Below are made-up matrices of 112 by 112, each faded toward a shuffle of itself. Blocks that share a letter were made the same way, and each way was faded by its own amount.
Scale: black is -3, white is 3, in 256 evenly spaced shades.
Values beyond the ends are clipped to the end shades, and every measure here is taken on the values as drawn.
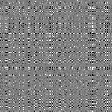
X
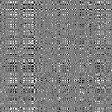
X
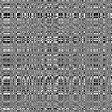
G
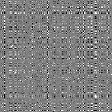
X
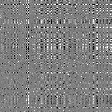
X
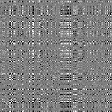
X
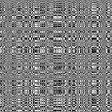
G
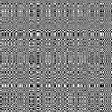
G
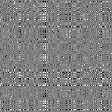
X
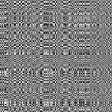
G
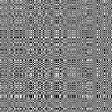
G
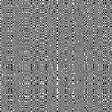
X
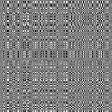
G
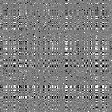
X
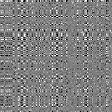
X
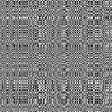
G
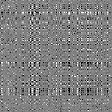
X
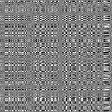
G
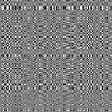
G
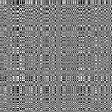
G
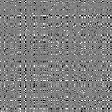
X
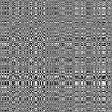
G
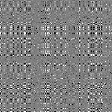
X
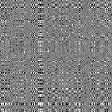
X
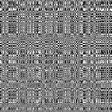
G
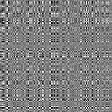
G
